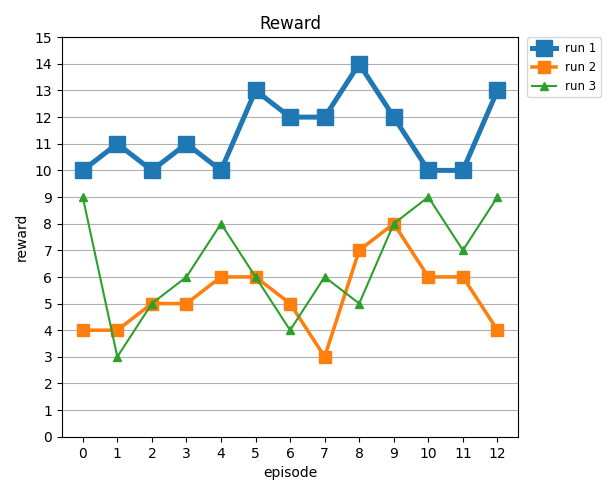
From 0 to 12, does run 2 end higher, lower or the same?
the same
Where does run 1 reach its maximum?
8
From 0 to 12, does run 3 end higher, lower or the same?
the same
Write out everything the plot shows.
Title: Reward
x-axis: episode, ticks 0 1 2 3 4 5 6 7 8 9 10 11 12
y-axis: reward, ticks 0 1 2 3 4 5 6 7 8 9 10 11 12 13 14 15
Legend: run 1, run 2, run 3
Values:
run 1: 10 11 10 11 10 13 12 12 14 12 10 10 13
run 2: 4 4 5 5 6 6 5 3 7 8 6 6 4
run 3: 9 3 5 6 8 6 4 6 5 8 9 7 9
